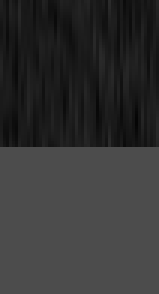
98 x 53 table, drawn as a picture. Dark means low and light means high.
The table splits into 2 rows of 1 panel. Panel 1,1: very low, streaked downward, faint in contrast. Panel 2,1: low, flat.
